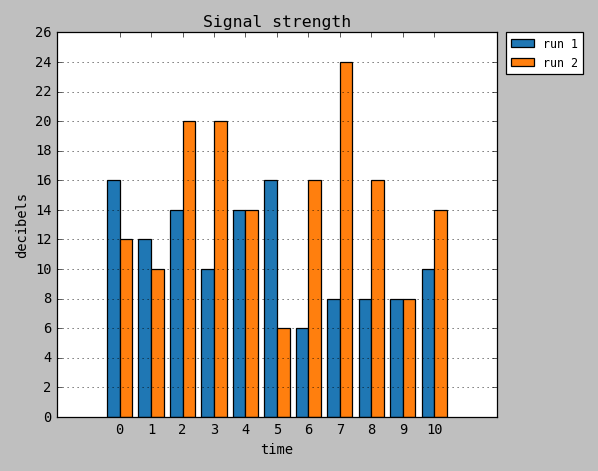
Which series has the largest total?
run 2
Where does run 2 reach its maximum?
7
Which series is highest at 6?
run 2
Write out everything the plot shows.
Title: Signal strength
x-axis: time, ticks 0 1 2 3 4 5 6 7 8 9 10
y-axis: decibels, ticks 0 2 4 6 8 10 12 14 16 18 20 22 24 26
Legend: run 1, run 2
Values:
run 1: 16 12 14 10 14 16 6 8 8 8 10
run 2: 12 10 20 20 14 6 16 24 16 8 14
